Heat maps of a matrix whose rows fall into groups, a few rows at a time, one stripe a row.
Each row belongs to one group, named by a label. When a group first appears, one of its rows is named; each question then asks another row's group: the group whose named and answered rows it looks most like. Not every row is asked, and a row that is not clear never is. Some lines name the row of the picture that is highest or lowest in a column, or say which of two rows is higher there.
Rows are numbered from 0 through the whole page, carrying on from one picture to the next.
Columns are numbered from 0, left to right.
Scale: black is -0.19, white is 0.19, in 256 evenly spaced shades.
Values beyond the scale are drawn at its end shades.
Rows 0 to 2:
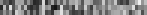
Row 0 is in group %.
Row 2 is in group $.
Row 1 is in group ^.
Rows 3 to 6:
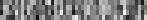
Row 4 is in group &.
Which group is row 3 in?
&
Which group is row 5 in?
&
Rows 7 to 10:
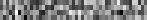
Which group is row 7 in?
^
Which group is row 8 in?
$
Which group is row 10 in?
%
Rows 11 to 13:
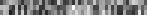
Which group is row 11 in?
^
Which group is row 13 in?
&
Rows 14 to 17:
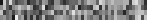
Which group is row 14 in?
^
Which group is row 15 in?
$
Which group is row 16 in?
%
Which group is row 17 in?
$
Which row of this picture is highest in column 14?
15
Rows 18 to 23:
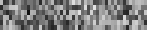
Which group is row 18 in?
%
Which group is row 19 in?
^
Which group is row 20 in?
%
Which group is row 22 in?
^
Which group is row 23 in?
^
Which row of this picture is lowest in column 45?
21
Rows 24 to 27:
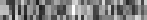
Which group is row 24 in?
$
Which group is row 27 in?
%
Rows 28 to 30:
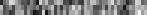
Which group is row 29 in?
%
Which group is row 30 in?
%
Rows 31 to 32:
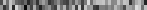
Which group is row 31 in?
^
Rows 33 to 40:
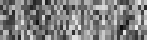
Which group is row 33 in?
%
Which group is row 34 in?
^
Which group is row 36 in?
$
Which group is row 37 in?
%
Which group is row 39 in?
&
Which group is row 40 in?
&
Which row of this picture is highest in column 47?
34
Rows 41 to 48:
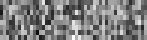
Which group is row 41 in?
$
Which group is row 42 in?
^
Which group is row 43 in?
^
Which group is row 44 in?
$
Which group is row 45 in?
$
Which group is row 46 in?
&
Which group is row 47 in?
$
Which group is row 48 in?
&
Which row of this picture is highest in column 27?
48
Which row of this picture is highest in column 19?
42
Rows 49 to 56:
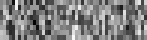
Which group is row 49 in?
$
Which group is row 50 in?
&
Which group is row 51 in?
&
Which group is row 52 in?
^
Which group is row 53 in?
$
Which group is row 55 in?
$
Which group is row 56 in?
&
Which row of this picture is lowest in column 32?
56
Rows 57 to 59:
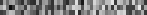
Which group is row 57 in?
^
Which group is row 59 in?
^
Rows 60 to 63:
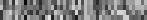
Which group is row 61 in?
%
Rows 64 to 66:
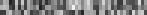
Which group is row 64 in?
&
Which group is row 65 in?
&
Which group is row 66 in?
^
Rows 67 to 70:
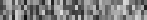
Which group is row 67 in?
&
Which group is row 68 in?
^
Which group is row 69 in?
$
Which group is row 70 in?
%
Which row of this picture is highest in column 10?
67
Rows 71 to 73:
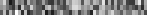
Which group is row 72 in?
&
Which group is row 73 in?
^
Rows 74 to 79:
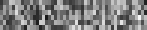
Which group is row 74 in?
^
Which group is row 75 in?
$
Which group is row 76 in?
^
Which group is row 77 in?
%
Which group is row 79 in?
%
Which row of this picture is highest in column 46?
77
